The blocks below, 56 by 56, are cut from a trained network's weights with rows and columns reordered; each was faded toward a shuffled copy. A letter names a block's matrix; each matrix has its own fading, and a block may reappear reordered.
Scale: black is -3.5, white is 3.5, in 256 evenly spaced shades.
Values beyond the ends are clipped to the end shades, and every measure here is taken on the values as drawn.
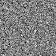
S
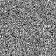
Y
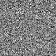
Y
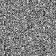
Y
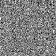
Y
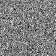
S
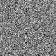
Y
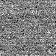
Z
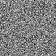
Y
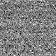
Z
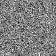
S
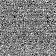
Z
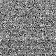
Z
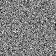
S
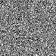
S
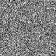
Y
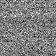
Z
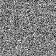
S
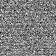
Z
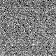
Z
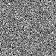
S
